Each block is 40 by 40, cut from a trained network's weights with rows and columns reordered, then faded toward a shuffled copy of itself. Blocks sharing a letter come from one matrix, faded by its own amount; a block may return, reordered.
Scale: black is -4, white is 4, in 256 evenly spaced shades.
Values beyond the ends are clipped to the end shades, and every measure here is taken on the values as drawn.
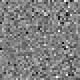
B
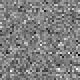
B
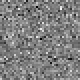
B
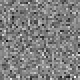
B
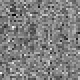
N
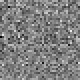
N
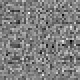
N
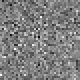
B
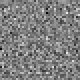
B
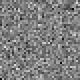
B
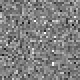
B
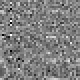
N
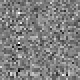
N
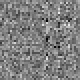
N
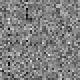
N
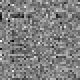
N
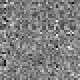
N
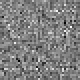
B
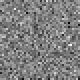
B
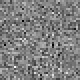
N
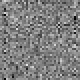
N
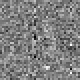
N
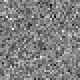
B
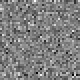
B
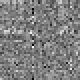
N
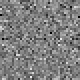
B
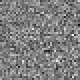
N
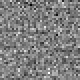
B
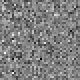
N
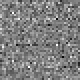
B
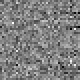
N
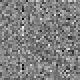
N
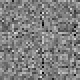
N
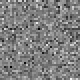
B
